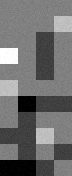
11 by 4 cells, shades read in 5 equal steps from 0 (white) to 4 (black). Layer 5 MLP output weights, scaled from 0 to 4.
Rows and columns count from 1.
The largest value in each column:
4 4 3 3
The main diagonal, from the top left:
2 2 3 2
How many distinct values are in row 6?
2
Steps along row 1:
same same same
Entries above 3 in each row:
0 0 0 0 0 0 1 0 0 0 2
